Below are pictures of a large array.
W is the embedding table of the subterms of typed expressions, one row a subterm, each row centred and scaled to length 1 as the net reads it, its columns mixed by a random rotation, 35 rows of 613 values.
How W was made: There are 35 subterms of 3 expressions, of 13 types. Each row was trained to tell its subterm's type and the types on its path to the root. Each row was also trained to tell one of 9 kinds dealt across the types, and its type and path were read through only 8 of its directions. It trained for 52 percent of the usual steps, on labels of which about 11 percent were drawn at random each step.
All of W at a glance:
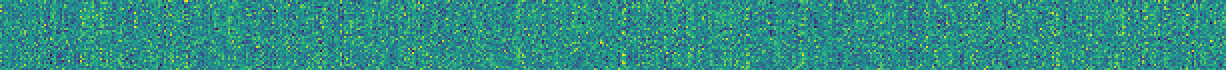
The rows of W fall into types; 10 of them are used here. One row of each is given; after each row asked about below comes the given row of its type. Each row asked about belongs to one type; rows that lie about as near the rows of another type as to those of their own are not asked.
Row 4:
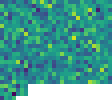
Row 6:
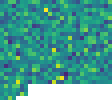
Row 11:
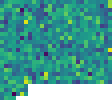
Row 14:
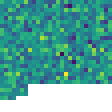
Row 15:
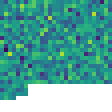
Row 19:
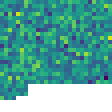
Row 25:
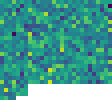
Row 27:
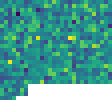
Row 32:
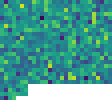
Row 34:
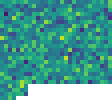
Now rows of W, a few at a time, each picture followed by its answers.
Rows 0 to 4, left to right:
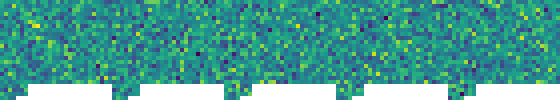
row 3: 14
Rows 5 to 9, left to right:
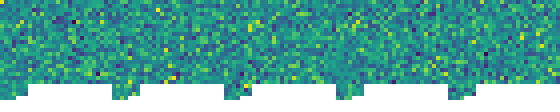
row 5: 27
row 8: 14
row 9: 4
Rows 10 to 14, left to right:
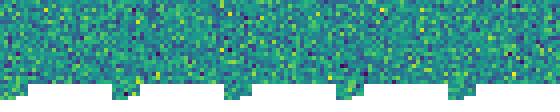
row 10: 6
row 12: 15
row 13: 6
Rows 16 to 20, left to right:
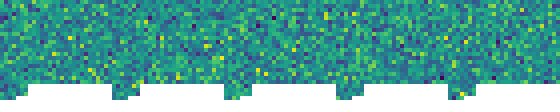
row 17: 11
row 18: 14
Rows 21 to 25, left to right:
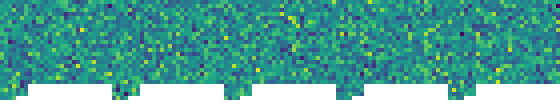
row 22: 11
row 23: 34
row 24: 4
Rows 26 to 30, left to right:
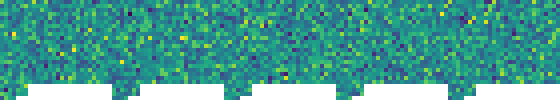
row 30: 27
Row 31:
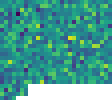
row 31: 27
